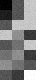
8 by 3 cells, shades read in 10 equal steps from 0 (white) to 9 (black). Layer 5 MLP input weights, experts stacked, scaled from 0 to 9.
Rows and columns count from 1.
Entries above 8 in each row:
1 0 0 0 0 0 0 0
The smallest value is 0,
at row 8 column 3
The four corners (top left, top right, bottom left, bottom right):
9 2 6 0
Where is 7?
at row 4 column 3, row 6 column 3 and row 8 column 2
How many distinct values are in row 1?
3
